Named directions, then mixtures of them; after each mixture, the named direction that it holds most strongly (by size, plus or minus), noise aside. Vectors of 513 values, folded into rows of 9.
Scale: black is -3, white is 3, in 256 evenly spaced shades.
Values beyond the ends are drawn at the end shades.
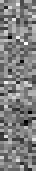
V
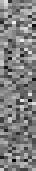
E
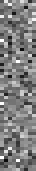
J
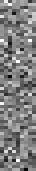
J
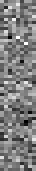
V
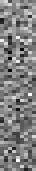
E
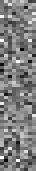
J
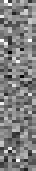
J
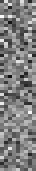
J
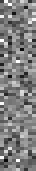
J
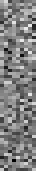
E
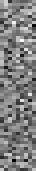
E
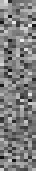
E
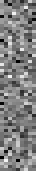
J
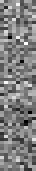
V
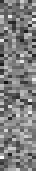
J
